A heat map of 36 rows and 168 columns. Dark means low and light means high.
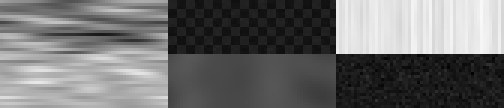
The table splits into 2 rows of 3 panels. Panel 1,1: middling, streaked across, strong in contrast. Panel 1,2: very low, checkered, faint in contrast. Panel 1,3: very high, streaked downward, faint in contrast. Panel 2,1: high, streaked across. Panel 2,2: low, smooth, faint in contrast. Panel 2,3: very low, fine-grained, faint in contrast.
